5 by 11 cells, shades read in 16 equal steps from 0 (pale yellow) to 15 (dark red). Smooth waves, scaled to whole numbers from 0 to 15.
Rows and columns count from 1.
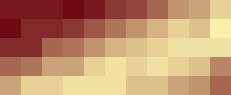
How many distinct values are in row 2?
10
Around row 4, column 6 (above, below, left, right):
4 1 2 2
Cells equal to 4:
2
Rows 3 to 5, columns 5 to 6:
6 4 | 2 1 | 1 1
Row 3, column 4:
8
